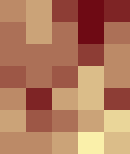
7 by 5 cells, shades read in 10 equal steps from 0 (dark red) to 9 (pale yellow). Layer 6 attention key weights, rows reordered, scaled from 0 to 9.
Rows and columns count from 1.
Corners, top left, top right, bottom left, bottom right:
5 1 5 7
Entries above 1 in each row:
3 4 5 5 4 5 5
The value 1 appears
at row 1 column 5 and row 5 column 2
